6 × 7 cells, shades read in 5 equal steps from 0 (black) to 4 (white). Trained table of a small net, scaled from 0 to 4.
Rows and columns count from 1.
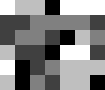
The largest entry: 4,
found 7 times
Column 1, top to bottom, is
4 1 1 3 4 3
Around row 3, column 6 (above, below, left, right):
2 4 0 2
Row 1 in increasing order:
0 3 3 4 4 4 4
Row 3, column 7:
2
